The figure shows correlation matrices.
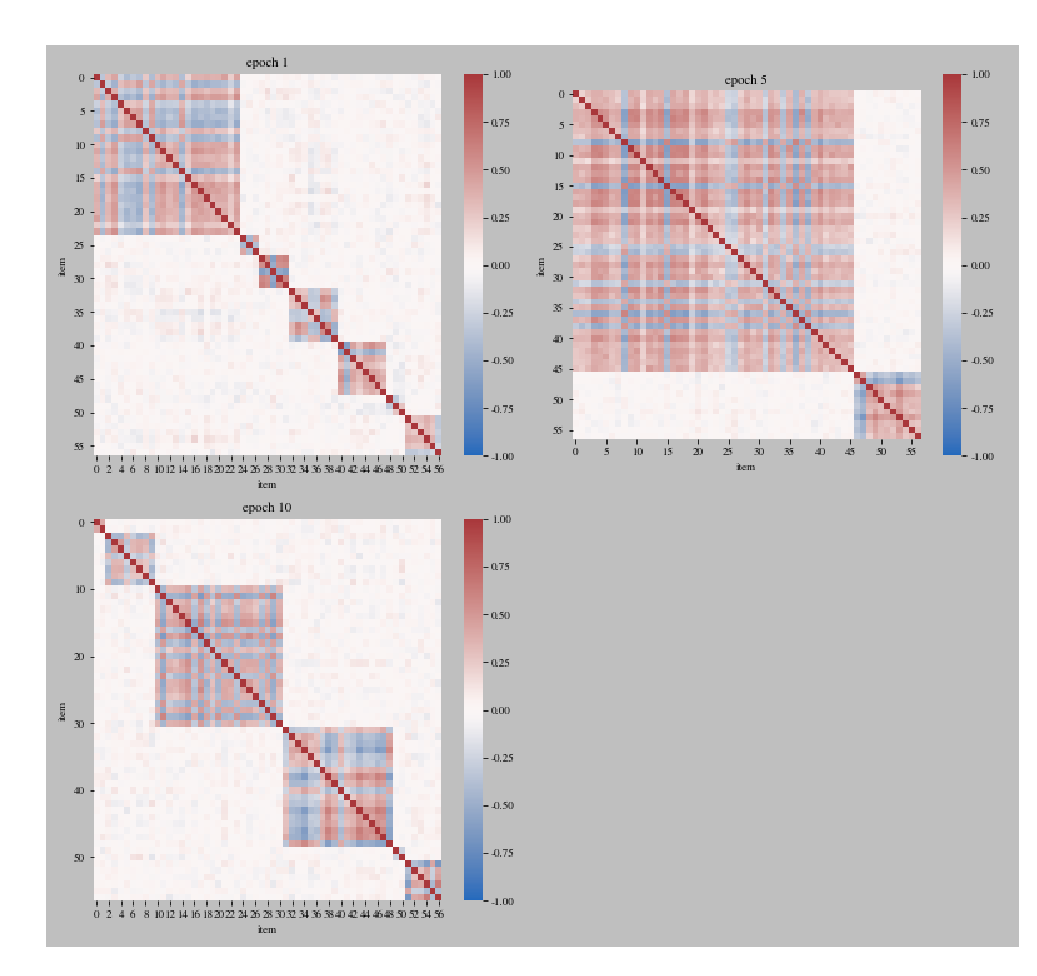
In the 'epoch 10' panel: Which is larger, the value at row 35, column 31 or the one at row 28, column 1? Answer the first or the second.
the second
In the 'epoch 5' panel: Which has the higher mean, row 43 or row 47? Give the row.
43
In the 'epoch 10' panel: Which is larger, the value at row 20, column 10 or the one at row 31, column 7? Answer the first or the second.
the second
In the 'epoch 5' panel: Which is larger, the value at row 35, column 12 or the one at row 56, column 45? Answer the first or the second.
the first
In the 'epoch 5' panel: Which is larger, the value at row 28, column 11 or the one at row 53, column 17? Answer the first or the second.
the first
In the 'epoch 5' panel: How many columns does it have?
57
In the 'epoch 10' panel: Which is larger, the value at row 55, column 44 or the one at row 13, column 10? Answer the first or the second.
the second
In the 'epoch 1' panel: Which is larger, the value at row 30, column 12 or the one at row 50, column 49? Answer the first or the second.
the second
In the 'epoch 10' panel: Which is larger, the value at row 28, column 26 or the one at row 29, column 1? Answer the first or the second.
the first
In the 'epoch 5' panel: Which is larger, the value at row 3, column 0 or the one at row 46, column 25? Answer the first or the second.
the first
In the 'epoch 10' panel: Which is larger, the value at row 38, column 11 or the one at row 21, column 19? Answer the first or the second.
the second
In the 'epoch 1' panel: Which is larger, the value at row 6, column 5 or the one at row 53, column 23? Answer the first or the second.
the first
